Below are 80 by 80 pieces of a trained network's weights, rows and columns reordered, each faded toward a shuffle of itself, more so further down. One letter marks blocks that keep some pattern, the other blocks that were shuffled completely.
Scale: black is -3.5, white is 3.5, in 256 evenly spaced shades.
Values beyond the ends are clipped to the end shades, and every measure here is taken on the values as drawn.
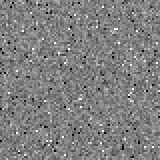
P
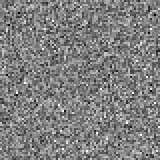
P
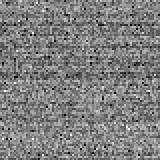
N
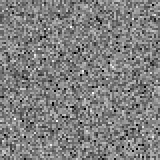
P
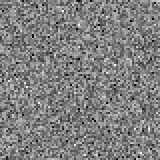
P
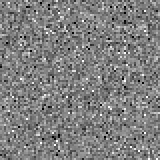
N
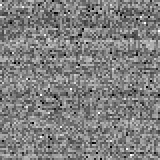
N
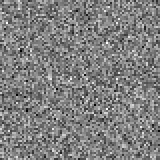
P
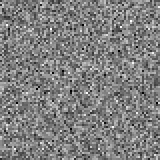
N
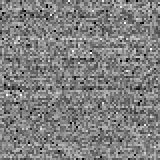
N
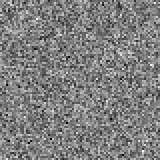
P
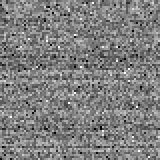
N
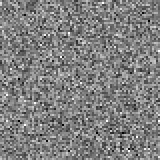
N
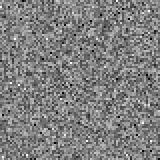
P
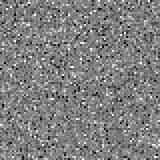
P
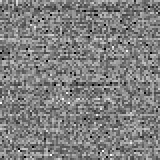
N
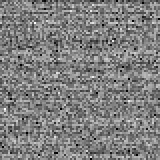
N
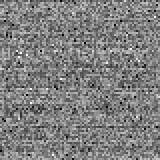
N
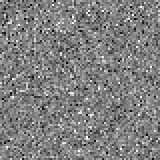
P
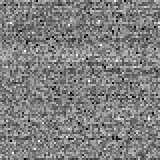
N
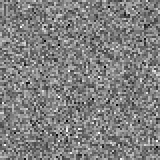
P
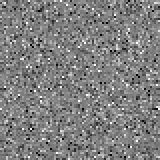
P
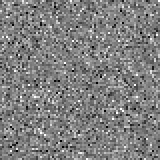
N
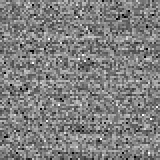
N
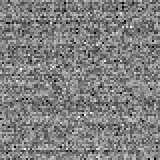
N
